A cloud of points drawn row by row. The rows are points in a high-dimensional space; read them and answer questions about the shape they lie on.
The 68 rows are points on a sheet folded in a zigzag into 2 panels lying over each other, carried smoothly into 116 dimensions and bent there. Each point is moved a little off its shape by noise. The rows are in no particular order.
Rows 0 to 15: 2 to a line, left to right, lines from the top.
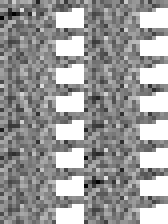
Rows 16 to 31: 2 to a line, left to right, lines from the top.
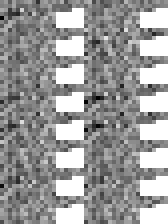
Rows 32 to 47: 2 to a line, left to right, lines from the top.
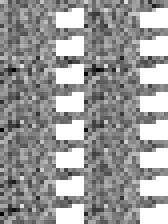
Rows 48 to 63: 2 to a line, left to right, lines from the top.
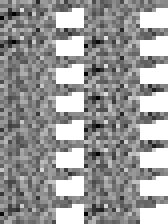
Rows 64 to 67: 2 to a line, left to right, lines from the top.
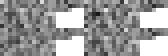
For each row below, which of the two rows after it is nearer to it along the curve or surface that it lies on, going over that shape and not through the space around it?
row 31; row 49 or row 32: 32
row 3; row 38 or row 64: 64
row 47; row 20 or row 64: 20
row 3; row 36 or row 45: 36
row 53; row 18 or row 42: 18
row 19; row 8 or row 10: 8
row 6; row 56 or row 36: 56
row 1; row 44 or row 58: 44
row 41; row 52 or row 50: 50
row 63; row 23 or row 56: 56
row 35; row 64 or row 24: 64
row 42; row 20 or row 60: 60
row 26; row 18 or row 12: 18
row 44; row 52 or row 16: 16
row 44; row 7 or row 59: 59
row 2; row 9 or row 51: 9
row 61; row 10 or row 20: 10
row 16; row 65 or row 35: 65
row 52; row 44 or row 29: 44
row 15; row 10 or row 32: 10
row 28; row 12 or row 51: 51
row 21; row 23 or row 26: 26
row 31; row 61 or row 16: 61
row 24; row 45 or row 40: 40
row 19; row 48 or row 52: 48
